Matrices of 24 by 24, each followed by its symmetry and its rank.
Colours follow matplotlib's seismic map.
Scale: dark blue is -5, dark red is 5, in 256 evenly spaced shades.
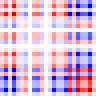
symmetric, rank one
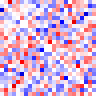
antisymmetric, full rank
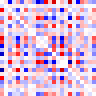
antisymmetric, rank two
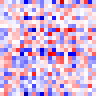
neither, rank five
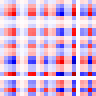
symmetric, rank one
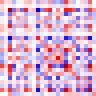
symmetric, rank three
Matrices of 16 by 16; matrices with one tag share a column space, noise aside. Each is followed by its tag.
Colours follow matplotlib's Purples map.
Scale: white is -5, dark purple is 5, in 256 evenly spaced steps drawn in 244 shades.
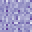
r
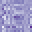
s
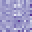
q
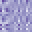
r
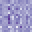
s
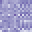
q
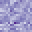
r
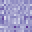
s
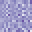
q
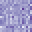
s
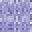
r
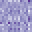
r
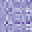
r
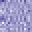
r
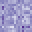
s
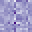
r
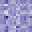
s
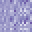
r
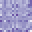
q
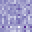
s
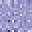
q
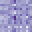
s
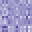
s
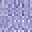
q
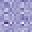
r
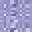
q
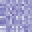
s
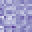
s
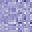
r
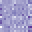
s
